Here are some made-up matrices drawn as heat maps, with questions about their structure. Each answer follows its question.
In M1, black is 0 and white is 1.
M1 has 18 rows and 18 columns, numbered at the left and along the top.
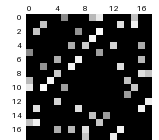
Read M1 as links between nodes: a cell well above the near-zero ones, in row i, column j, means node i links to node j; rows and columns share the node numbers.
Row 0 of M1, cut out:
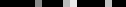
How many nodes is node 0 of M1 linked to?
4
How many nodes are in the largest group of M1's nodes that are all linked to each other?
3
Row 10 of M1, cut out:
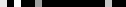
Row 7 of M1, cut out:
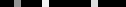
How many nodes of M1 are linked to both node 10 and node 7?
1
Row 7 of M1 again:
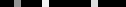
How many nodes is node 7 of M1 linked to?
3
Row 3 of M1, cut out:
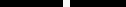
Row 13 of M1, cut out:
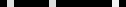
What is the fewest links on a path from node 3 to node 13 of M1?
5
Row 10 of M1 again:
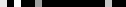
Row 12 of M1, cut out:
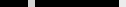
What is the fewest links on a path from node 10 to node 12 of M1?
5
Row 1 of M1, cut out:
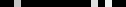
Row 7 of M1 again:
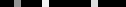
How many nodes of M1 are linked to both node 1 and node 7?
2
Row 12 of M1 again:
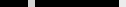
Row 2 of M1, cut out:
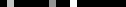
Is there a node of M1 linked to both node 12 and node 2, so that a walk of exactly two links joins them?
no
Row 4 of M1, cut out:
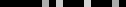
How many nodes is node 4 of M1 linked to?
4
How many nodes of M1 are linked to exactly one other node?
2
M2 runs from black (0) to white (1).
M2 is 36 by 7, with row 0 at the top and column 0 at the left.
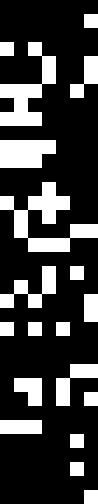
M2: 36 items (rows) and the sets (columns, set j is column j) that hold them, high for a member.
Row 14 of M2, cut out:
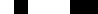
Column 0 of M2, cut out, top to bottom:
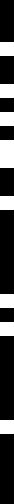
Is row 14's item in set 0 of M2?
yes
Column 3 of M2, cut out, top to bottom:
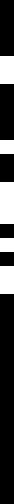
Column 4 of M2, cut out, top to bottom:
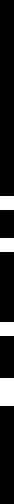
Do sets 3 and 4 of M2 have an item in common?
yes
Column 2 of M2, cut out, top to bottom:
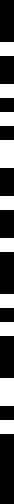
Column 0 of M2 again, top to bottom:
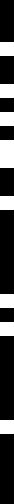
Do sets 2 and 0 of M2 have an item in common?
yes
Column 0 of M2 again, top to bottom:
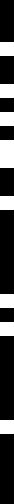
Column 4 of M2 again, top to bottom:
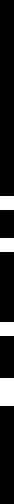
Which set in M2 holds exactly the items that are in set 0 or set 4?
2
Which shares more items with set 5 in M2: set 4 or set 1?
set 1
